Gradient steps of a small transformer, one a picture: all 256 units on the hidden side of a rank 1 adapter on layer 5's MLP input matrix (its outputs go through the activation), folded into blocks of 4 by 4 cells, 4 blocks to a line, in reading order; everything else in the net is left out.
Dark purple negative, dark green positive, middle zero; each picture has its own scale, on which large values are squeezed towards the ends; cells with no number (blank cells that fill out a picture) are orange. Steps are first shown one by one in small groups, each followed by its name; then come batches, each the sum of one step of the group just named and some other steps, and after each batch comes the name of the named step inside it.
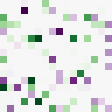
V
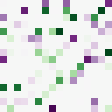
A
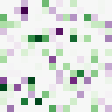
V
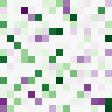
A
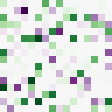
V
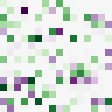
V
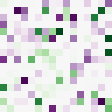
A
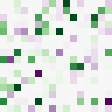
A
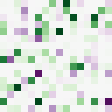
A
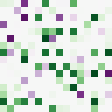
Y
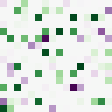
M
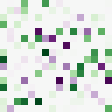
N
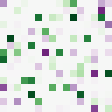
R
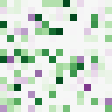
R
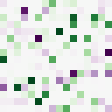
R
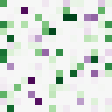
R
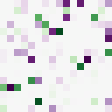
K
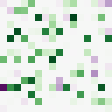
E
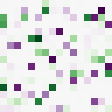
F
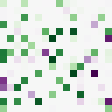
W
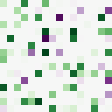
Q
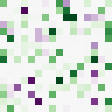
W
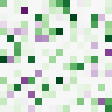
W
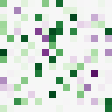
W
